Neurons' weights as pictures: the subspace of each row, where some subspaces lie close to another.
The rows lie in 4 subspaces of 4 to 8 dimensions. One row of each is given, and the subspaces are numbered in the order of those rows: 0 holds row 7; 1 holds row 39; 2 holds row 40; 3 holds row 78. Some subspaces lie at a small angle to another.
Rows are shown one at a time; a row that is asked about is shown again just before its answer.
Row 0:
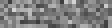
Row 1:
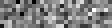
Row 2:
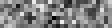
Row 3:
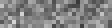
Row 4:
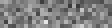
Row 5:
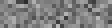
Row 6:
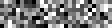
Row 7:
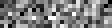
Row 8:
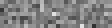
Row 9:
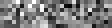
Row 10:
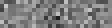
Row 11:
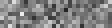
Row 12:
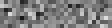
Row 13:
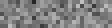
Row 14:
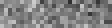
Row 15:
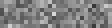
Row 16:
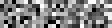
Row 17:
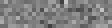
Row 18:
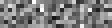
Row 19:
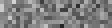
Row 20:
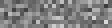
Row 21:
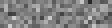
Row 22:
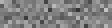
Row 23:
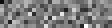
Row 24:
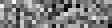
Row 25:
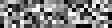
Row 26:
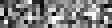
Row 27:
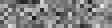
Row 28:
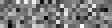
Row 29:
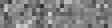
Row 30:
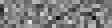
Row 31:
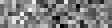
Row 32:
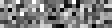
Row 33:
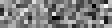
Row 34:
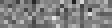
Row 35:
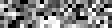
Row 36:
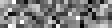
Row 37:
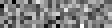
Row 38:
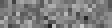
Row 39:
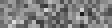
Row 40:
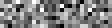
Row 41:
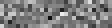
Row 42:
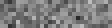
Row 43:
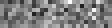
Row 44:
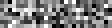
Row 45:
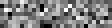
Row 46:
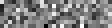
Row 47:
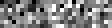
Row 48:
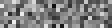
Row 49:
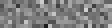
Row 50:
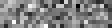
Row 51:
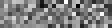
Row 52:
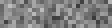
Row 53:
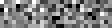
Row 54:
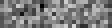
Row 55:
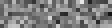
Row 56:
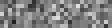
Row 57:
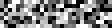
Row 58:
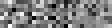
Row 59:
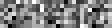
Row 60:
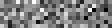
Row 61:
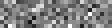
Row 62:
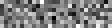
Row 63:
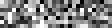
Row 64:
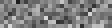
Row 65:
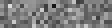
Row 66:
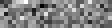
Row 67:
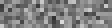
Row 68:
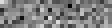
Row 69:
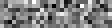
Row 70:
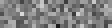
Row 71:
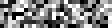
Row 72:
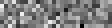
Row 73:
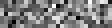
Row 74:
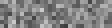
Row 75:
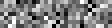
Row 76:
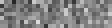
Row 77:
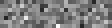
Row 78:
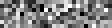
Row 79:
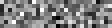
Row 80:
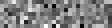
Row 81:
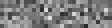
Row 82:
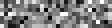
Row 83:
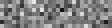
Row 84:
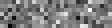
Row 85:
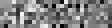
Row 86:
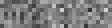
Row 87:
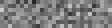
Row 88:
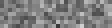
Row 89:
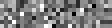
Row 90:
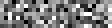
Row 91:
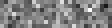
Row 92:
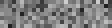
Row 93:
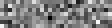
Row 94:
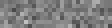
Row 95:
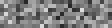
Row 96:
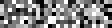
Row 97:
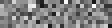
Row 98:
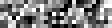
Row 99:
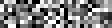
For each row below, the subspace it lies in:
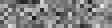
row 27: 1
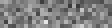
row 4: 1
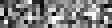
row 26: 0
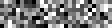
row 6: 0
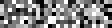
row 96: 0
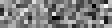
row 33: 0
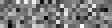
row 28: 0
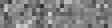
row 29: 1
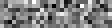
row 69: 1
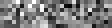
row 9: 3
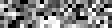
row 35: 1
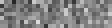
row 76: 1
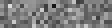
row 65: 1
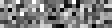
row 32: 2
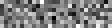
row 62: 1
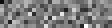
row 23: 1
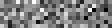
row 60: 0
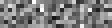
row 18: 2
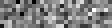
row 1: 0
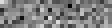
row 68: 1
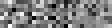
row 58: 1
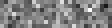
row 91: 1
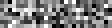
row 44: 1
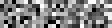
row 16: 0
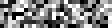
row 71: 1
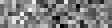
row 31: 3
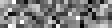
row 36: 0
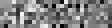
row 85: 3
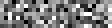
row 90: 1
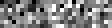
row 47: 2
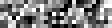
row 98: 1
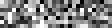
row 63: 1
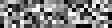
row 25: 1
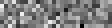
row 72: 0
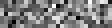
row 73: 0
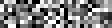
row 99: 0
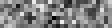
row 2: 1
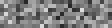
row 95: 1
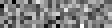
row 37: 0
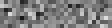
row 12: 1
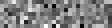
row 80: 3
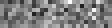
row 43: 1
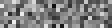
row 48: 0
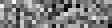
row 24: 3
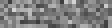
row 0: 1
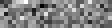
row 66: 1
